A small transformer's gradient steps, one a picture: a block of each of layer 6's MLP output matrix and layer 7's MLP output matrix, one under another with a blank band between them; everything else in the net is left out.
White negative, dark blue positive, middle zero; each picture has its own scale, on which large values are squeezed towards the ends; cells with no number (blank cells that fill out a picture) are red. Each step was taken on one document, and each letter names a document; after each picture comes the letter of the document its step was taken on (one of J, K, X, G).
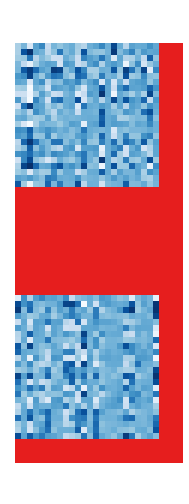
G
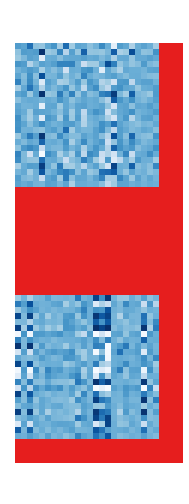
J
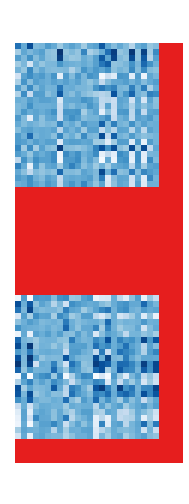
J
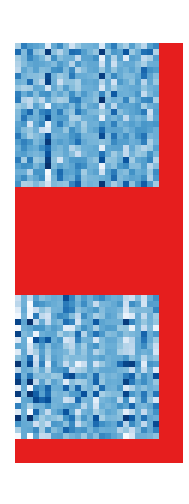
G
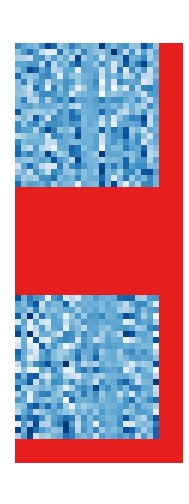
G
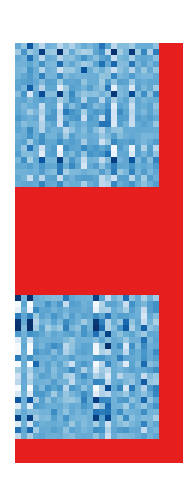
J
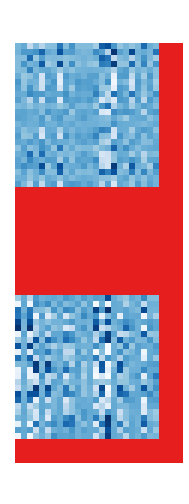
J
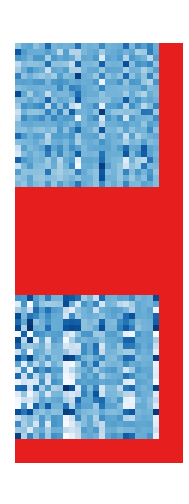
G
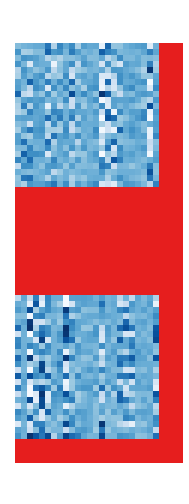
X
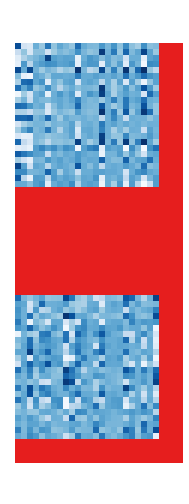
G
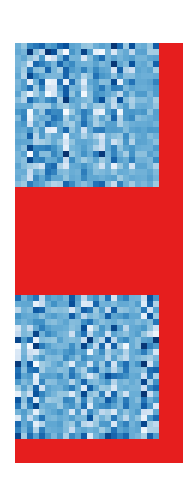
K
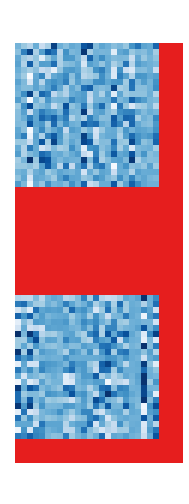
K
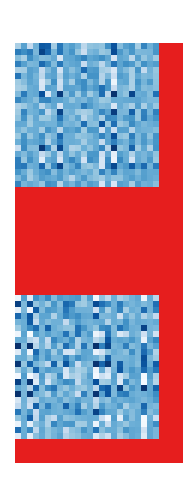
J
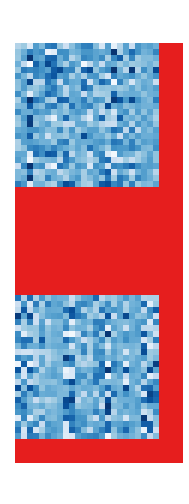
K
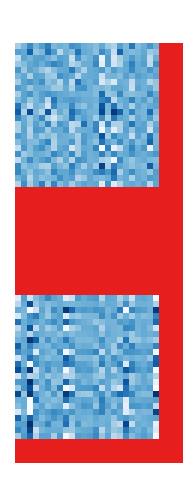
X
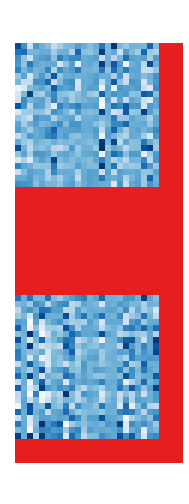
G
